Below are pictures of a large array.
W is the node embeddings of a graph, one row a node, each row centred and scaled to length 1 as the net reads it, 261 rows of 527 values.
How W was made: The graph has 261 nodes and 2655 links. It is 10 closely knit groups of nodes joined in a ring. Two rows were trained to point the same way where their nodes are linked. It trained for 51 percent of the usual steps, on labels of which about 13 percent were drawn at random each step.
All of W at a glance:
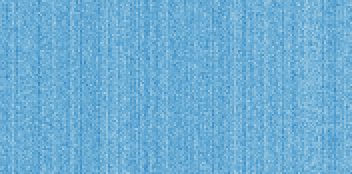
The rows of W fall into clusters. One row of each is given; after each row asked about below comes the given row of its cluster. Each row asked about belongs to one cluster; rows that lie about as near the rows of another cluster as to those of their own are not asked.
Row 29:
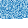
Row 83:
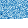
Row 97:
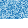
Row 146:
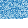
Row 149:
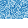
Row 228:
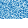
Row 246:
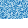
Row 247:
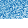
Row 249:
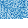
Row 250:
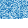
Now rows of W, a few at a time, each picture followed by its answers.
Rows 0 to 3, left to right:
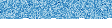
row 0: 97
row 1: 249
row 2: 250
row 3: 228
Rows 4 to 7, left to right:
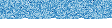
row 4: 97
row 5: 83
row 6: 228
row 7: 83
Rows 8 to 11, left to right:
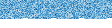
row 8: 83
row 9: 97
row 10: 250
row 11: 228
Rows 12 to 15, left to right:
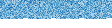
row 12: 249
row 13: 149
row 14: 146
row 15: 246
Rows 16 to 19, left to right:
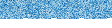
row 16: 83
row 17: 146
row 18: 250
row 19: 29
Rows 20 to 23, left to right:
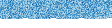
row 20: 29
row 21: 29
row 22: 228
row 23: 247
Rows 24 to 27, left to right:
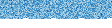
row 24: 149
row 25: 250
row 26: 246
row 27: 250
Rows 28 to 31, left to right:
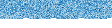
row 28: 149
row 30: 246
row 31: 146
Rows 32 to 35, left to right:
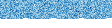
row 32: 228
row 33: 246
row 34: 29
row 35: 246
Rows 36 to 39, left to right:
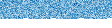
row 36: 146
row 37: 246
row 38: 97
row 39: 149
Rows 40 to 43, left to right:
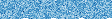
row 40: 97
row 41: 250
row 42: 149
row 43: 228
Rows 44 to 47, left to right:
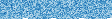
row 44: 247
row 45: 97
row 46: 249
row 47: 146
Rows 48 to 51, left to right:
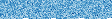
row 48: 247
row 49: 250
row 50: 83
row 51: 149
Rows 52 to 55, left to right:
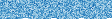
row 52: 97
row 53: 246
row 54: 228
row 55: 228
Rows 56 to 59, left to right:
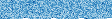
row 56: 83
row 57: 149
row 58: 246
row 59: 83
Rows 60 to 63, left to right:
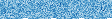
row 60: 97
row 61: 83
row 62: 250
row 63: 250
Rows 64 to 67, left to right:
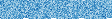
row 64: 249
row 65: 250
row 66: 250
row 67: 29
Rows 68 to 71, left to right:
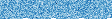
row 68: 83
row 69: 149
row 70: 83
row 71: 149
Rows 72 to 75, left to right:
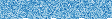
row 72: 83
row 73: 149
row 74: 250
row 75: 249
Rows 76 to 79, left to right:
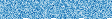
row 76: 249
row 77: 249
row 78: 146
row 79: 250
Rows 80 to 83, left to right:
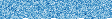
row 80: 228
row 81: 249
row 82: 247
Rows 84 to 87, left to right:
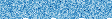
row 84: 250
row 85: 149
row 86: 97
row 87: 149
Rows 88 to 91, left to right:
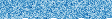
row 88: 247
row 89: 97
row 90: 228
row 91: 246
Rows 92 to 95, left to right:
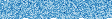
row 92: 97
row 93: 228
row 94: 149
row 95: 247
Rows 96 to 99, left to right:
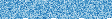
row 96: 250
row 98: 149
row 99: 149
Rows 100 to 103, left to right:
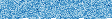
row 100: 29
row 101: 250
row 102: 146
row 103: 83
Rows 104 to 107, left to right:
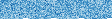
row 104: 247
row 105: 29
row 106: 247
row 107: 249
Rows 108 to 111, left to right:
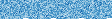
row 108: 149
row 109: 228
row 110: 83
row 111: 246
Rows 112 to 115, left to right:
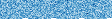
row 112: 228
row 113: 83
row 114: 149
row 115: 250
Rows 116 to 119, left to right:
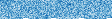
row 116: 250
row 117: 29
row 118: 247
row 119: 246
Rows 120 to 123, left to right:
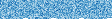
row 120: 228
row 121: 97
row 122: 149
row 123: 97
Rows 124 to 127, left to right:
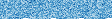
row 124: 97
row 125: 247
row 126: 83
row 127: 97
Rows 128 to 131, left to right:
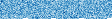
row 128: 247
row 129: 146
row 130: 29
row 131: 149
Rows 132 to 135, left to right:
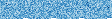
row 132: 249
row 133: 246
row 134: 146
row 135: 249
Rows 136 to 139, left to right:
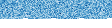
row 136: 247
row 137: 83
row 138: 246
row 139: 149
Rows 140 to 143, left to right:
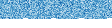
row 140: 149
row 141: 228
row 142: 246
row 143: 250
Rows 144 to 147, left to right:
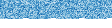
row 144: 97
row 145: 29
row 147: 146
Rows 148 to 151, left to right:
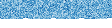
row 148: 228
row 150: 97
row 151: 83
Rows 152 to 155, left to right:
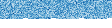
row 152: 228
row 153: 146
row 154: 247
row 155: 149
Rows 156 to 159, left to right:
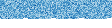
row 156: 249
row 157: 83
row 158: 29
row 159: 246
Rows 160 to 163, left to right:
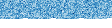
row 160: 97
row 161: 97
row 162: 97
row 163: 247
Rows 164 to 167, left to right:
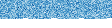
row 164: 250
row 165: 250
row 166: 247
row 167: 83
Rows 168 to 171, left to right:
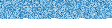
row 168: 249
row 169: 249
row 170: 247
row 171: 246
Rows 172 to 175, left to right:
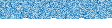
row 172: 228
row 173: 246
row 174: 228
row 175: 83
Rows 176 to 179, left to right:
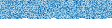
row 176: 29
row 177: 149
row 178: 249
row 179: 29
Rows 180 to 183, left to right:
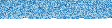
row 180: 247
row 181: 149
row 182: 146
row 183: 83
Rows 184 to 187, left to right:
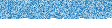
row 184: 29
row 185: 246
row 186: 246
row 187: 149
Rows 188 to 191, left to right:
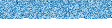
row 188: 246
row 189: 247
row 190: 247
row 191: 249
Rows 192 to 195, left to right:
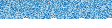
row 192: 149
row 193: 250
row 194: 250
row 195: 228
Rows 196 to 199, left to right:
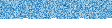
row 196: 249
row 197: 250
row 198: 250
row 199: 29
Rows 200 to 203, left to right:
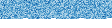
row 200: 83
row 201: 146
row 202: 97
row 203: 246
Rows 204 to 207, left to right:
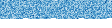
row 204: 228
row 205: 29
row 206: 29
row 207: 29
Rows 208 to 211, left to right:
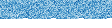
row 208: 83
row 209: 228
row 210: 83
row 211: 29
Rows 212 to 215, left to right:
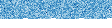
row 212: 249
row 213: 83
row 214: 97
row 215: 250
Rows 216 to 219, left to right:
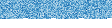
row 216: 83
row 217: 250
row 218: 29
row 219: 146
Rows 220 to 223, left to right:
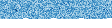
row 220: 149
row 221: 228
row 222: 146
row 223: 29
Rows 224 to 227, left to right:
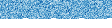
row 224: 29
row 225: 250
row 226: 246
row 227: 249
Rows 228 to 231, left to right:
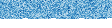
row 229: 83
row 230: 97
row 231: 250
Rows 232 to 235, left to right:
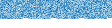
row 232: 246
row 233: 247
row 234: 29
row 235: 146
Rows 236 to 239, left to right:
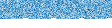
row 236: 83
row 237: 250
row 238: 149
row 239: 83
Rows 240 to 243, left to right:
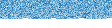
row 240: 247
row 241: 146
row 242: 83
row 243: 247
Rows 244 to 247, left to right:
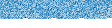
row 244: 146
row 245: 97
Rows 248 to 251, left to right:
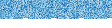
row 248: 250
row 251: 249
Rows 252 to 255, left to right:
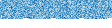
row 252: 246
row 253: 246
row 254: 249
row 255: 250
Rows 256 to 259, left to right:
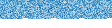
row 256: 246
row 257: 247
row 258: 249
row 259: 228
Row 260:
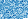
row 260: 146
